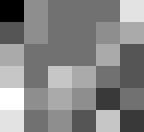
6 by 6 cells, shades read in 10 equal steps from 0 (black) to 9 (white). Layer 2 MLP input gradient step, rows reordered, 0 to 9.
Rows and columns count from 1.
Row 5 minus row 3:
3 1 2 1 -4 1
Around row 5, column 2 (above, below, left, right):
4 4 9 6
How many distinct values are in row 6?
6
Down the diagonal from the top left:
0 5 4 6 2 2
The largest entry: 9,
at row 5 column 1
